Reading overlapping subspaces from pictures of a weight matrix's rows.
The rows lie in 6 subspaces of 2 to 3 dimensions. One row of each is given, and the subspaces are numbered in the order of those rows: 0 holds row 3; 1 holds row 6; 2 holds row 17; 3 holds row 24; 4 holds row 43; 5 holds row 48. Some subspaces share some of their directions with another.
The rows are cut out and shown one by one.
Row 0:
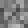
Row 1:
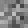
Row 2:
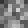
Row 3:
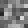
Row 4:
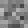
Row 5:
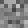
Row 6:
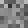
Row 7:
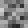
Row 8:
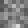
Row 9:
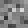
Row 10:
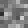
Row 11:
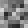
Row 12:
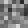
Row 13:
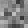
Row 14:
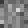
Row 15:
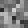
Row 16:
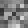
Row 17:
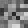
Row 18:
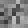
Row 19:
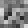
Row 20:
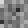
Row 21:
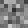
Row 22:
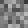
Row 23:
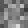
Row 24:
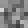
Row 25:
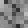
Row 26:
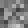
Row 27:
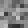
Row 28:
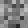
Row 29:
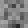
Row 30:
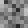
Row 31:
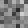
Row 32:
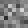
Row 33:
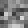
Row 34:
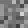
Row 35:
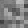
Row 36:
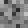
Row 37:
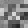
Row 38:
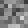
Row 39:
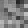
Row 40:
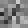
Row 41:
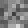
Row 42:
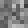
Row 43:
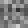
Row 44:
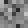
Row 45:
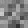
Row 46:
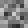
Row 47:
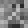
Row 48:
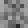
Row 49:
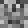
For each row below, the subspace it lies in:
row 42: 0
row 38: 1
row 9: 1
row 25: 5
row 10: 0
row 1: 3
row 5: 1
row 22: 1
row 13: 2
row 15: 3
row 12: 4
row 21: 1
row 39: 2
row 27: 0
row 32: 1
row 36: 5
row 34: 5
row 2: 4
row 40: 3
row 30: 5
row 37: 2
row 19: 0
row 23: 4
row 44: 5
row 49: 1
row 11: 3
